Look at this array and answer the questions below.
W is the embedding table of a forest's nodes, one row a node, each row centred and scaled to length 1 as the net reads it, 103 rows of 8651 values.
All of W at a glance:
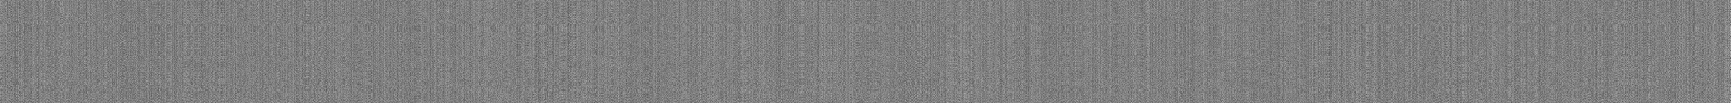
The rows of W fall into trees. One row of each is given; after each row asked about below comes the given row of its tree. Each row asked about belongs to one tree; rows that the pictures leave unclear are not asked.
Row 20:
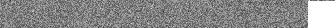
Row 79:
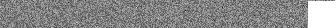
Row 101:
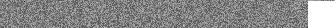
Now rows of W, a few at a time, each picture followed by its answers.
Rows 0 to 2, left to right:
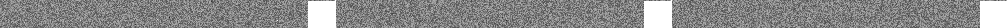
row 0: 20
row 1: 101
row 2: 101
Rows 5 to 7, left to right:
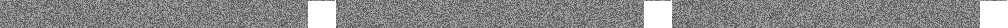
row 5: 101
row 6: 20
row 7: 101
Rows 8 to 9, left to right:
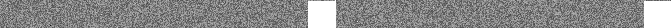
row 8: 101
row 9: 20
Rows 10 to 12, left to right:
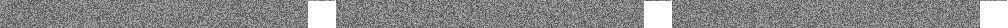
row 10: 101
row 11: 20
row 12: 101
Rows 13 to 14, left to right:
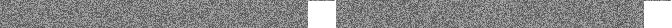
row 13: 20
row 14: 101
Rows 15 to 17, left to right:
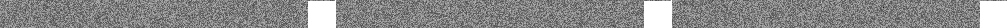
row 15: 101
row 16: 20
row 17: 101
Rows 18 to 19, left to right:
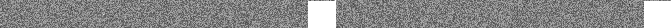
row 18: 20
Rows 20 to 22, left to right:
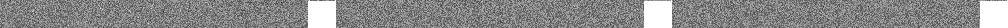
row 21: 79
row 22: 79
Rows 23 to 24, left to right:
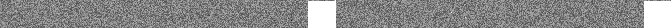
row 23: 20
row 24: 101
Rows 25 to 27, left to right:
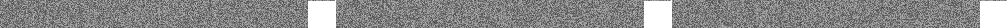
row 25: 101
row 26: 101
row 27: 101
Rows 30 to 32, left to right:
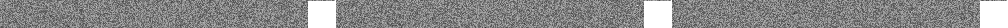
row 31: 101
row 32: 20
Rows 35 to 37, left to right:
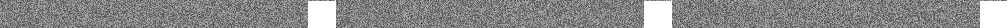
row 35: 20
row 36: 79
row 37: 101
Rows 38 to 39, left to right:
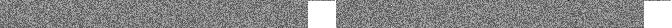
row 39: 101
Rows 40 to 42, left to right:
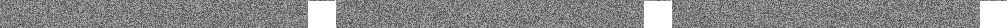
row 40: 20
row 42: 20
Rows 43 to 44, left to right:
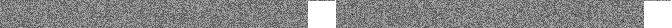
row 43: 20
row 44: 101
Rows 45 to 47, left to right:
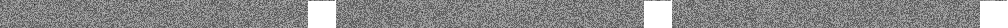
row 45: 20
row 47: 101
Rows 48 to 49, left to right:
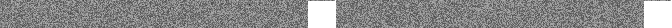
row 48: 20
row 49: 101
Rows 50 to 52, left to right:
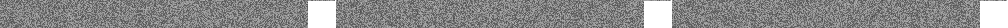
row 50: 79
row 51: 101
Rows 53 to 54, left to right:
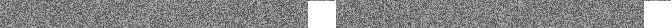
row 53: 101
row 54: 101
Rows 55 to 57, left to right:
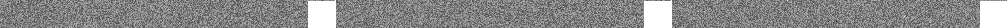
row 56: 20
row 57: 79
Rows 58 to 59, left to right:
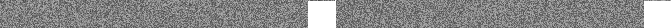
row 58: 20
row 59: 101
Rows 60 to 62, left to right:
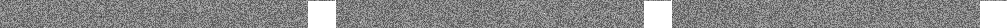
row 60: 20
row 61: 79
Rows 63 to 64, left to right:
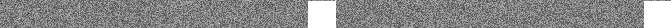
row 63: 79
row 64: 101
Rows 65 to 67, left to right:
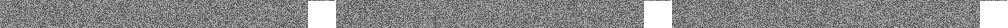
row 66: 101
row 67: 79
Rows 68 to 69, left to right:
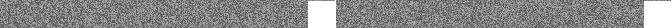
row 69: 79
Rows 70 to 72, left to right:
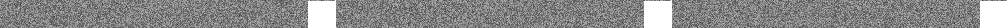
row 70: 101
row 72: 20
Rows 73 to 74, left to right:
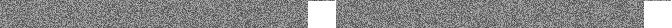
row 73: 20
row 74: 101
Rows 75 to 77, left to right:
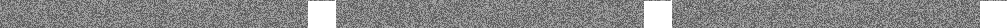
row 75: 20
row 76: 101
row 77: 101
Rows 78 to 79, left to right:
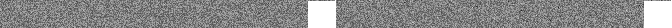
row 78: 20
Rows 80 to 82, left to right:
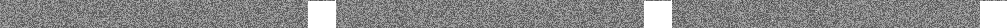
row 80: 20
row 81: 20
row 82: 79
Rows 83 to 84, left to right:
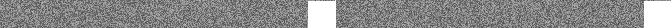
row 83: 79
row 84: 79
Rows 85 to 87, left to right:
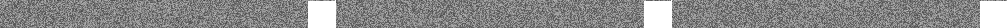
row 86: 20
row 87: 101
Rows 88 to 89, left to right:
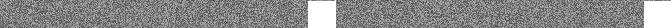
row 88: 101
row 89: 20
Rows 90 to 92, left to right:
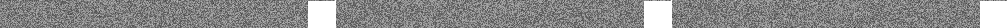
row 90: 20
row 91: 101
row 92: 101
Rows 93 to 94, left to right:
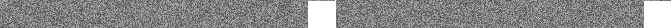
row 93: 101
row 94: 79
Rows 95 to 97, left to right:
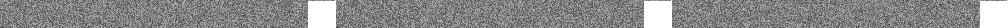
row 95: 101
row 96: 101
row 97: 79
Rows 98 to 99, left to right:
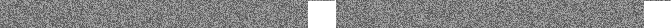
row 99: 20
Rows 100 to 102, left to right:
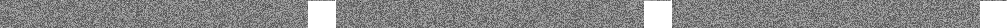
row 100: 79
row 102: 20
